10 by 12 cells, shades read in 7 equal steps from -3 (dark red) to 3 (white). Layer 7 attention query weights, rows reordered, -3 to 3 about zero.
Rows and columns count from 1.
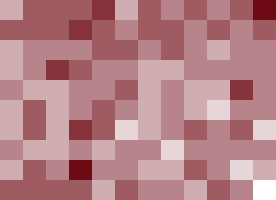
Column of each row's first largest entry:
1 6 1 1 2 10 6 8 11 12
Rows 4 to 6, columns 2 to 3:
0 -2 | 1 1 | -1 1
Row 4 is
1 0 -2 -1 0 0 1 1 0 0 0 0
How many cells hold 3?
1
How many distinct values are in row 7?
5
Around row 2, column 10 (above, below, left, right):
0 1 0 0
